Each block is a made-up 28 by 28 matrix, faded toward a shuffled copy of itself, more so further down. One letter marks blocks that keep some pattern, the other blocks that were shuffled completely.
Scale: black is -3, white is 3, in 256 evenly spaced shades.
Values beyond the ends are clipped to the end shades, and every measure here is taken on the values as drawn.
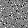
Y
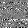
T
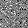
Y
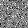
Y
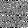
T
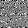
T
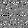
T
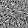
Y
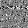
T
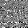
T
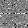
T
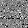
T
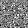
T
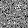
Y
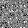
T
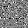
T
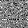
T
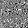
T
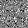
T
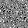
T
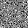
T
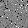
Y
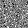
Y
